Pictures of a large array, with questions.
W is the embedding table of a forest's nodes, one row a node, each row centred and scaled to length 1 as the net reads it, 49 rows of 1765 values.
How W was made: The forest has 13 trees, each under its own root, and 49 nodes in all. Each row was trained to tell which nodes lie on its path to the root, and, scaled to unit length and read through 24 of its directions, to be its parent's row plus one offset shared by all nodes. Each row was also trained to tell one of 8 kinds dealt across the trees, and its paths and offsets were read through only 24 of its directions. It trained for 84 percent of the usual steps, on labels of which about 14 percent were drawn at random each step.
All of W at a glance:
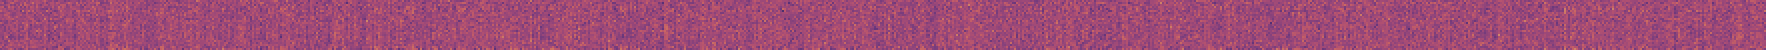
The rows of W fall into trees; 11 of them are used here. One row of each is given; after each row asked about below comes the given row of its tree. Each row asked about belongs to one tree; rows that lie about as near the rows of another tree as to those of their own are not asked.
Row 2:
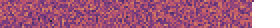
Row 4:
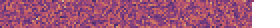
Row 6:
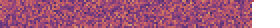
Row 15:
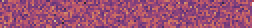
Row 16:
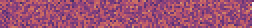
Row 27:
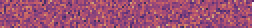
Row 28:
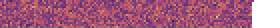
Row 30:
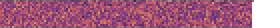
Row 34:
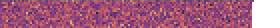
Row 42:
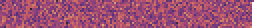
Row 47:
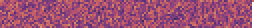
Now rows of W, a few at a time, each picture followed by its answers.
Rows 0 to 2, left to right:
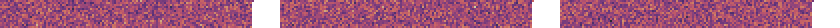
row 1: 47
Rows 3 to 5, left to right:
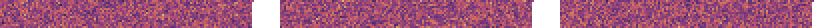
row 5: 27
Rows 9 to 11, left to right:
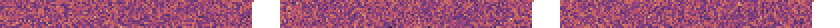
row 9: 47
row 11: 47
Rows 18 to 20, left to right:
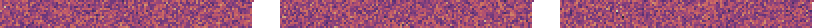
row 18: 15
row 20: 30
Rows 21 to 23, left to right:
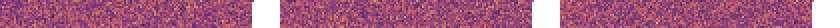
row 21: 34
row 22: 30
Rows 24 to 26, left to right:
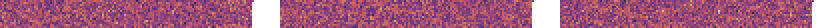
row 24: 34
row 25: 27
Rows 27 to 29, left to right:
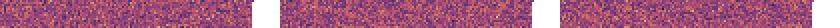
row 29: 34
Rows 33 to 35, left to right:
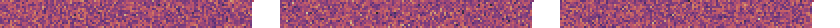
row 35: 42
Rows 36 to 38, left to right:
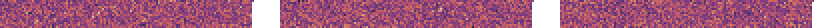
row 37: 34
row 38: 27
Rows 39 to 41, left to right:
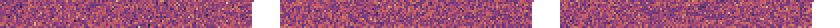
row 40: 30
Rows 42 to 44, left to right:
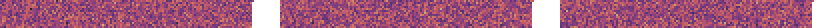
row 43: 15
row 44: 6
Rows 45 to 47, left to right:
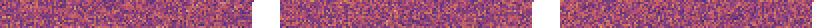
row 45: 28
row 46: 47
